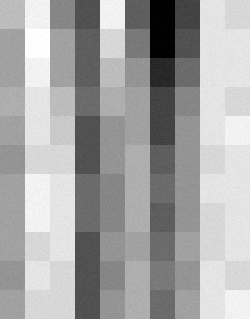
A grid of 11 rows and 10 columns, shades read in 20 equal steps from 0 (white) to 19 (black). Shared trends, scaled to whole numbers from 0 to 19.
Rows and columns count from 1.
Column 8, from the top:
14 13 11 9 8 8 8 8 7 8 7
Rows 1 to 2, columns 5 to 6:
1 12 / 3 10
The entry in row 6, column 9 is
3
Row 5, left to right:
7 2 4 13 8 7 14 8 2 1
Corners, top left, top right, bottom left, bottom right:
5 3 7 1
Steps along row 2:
down up up down up up down down same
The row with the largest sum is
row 1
